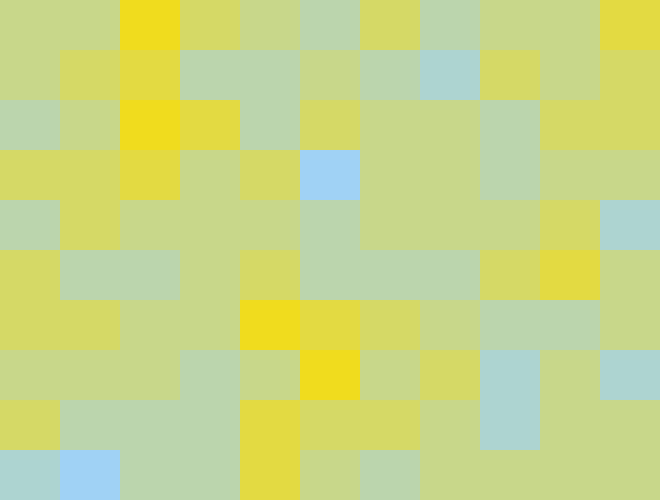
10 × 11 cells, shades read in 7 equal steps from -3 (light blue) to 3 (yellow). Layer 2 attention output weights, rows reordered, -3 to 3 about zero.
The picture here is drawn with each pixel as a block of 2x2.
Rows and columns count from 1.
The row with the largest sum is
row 7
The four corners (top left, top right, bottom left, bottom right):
0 2 -2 0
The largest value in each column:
1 1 3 2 3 3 1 1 1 2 2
